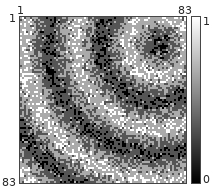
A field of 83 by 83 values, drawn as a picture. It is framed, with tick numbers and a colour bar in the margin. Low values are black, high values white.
The ninth with the highest average is the top right. Rings spread out from the top right. No row or column stands out. There is no overall slope.
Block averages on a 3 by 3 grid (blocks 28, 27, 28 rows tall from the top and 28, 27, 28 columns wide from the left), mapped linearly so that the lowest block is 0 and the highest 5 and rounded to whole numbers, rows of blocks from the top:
105 | 221 | 012
